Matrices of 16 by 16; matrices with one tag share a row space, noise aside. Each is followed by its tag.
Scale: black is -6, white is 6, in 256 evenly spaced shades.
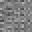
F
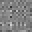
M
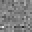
F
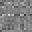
F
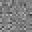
M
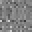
M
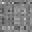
F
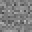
F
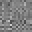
M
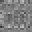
F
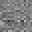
F
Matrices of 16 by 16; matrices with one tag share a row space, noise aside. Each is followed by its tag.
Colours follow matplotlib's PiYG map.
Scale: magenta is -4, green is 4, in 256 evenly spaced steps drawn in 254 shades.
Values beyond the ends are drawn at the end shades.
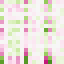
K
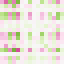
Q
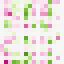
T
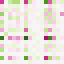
K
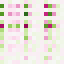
K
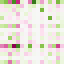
Q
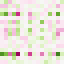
Q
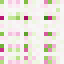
K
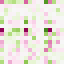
K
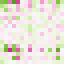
Q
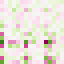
K
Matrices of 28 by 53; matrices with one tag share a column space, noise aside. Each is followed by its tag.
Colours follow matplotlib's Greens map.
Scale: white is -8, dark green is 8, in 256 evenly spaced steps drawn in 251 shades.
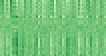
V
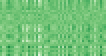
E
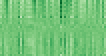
V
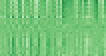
V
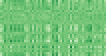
E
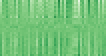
V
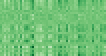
E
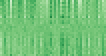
V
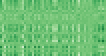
E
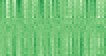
V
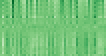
V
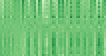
V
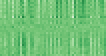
V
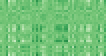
E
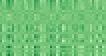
E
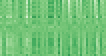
V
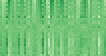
V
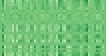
E
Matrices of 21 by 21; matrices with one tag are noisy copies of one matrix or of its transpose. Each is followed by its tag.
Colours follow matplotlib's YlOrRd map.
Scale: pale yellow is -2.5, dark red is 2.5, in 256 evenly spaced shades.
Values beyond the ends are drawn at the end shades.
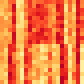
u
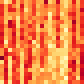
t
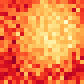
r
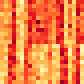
u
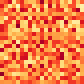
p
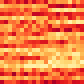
t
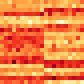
u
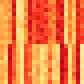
u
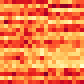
t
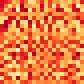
p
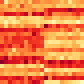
u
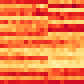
t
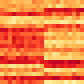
u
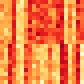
u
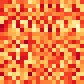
p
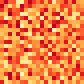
p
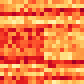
u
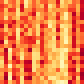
t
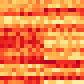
u
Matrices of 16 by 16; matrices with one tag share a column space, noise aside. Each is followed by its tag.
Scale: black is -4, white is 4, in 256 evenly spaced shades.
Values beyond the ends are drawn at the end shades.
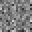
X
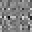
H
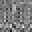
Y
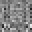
Y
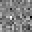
H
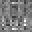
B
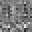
Y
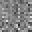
Y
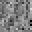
B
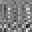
Y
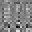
Y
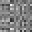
X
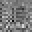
Y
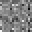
X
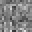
X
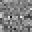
H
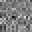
H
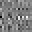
H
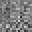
Y
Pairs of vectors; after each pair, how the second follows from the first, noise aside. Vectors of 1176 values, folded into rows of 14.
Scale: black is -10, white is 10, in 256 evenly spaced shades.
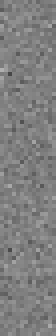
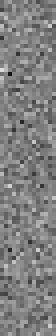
scaled up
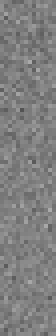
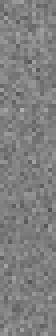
negated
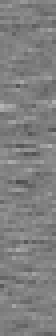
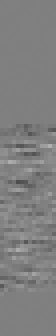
partly zeroed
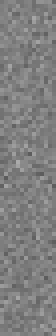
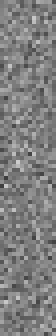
scaled up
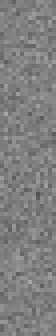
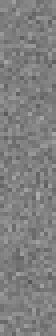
negated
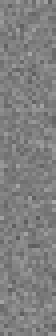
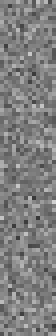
scaled up
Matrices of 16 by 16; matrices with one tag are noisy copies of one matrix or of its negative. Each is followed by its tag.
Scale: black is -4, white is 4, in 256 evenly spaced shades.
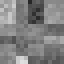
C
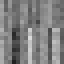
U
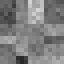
C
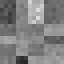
C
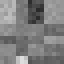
C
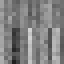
U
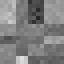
C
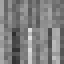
U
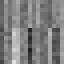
U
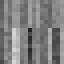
U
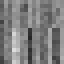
U
